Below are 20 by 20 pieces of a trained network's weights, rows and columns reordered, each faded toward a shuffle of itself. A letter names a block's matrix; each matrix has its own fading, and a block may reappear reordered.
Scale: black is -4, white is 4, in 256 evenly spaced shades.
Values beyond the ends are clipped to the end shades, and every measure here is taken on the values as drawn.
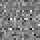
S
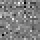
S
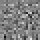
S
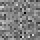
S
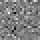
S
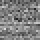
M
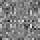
S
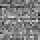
M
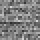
M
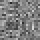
S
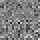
S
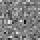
S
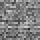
M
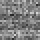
M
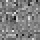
S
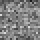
M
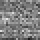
M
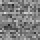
M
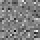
S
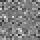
S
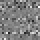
S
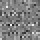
S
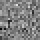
S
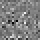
S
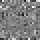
S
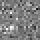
S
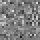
S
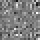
S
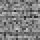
M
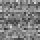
M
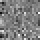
S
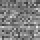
M
